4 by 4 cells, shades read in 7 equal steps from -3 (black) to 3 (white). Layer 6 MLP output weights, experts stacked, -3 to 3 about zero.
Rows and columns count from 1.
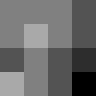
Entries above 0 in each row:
0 1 0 1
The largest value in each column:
1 1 0 -1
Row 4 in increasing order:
-3 -1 0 1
